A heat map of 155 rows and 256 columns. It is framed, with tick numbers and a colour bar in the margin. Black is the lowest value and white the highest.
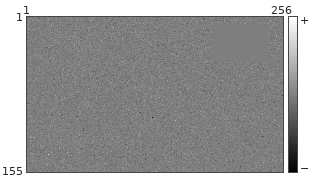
Average level on the scale: 50%. Odd patch: calmer, in the top right. Histogram: heavy tails on both sides. Calmest part: top right.
